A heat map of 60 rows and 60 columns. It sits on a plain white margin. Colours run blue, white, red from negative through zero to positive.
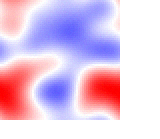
Lone odd cells: none. Calmest part: top middle. Grain: smooth. Ninth with the lowest average: top middle.
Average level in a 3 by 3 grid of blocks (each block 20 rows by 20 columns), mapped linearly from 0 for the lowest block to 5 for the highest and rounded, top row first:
301 | 311 | 515
